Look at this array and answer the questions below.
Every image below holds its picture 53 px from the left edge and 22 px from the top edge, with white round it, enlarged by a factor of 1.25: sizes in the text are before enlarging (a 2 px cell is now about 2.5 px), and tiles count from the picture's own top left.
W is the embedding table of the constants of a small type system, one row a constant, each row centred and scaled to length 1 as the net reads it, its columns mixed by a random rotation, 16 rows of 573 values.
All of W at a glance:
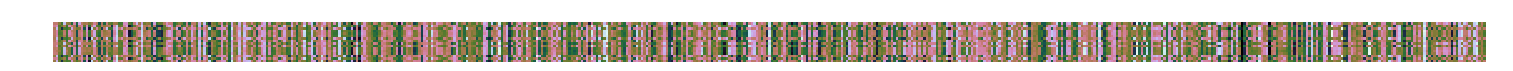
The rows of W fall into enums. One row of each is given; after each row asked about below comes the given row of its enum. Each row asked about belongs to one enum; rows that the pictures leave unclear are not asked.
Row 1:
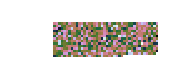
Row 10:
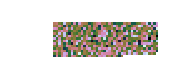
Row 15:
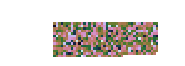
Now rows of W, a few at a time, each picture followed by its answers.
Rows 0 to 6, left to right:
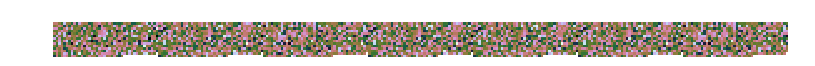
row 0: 10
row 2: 15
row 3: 1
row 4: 1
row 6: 15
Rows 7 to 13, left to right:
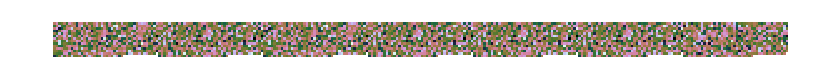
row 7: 1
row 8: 10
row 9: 1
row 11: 10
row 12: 10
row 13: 15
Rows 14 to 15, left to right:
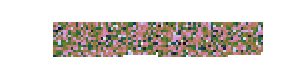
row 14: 1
